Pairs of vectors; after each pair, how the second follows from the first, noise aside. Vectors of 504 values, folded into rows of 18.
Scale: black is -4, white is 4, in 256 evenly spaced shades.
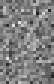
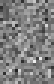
reversed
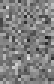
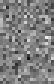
negated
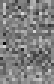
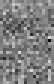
reversed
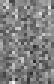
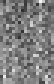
reversed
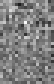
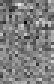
negated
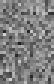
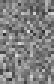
negated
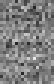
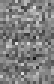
negated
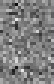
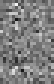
negated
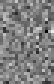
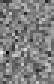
reversed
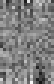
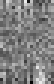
negated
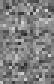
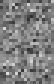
reversed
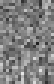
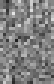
reversed
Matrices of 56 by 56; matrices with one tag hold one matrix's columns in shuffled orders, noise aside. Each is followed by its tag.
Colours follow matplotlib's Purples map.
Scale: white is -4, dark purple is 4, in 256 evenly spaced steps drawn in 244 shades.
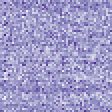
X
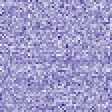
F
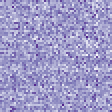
F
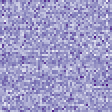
F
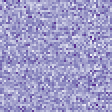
F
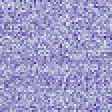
F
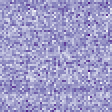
X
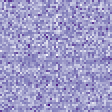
F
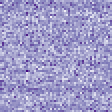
X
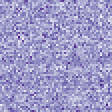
F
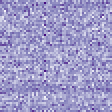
X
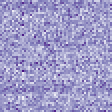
X
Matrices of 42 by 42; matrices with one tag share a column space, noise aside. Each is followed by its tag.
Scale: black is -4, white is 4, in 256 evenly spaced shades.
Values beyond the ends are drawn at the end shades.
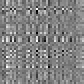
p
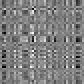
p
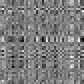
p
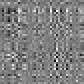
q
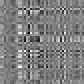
p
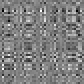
q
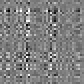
q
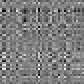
q
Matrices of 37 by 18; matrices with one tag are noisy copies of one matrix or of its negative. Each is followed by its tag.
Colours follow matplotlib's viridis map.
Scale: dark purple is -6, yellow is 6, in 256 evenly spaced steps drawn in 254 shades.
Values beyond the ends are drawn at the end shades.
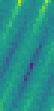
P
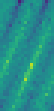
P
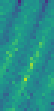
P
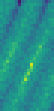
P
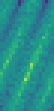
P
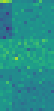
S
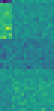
S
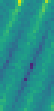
P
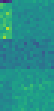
S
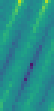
P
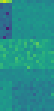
S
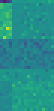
S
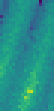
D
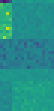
S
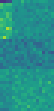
S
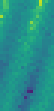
D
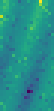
D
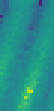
D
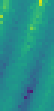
D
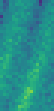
D
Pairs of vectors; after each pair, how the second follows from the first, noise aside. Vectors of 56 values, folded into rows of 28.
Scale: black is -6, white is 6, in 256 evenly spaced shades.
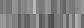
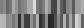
scaled up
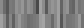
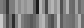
scaled up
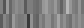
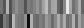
scaled up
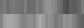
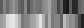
scaled up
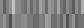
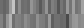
sign-scrambled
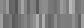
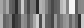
scaled up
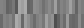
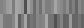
sign-scrambled
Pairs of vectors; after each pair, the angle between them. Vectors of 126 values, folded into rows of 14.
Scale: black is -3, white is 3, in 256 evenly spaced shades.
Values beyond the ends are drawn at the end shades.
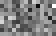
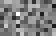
partly opposed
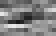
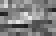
nearly opposite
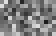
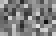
nearly parallel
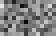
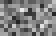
partly aligned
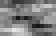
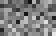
orthogonal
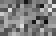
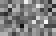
nearly opposite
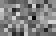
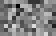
partly opposed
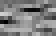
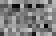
orthogonal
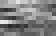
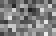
partly opposed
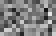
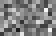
nearly opposite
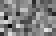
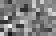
nearly opposite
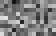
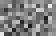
partly aligned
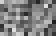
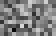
partly opposed
